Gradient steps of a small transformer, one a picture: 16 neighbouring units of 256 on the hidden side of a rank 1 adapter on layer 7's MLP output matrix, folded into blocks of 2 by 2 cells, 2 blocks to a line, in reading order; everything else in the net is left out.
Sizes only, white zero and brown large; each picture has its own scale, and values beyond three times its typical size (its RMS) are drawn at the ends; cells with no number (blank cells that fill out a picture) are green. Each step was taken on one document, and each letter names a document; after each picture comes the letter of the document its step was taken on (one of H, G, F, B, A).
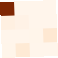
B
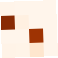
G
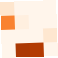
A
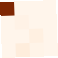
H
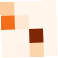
G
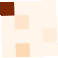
B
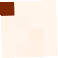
H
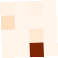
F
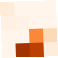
A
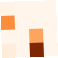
F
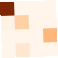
B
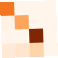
G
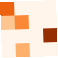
B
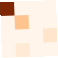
B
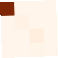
H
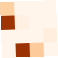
A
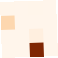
F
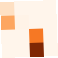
G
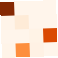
B
